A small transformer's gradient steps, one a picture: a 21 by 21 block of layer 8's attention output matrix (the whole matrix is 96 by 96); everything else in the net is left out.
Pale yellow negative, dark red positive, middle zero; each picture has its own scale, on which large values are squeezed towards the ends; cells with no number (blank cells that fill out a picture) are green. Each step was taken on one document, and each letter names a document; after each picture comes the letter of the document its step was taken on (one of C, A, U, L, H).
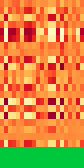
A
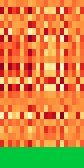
A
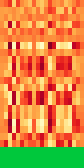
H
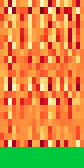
H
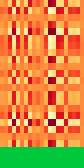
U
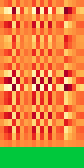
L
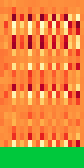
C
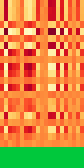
A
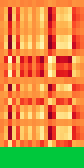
H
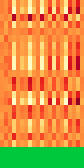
C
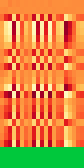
L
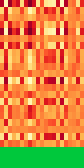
A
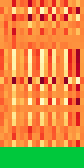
C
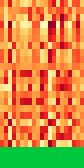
H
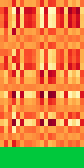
U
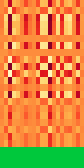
H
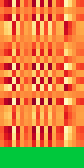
L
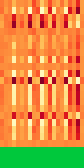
C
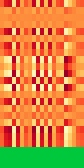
L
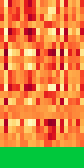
A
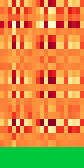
U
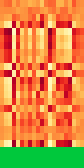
H
